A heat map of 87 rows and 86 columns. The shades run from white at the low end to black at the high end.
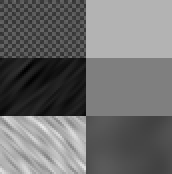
It is made of 3 by 2 panels. Panel 1,1: high, checkered. Panel 1,2: low, flat. Panel 2,1: very high, slanting up to the right, faint in contrast. Panel 2,2: middling, flat. Panel 3,1: low, slanting down to the right. Panel 3,2: high, smooth, faint in contrast.
